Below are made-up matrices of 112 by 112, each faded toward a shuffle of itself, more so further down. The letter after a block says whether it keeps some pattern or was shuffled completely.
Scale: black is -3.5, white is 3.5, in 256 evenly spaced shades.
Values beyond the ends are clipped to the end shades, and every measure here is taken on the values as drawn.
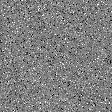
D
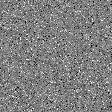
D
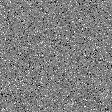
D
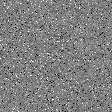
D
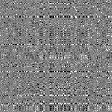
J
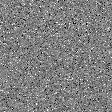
D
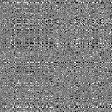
J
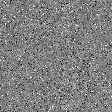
D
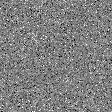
D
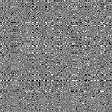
J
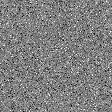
D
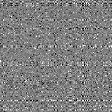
J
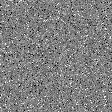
D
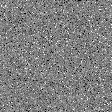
D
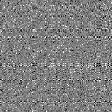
J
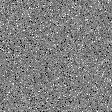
D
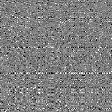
J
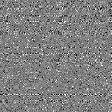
J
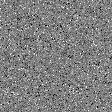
D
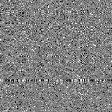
J
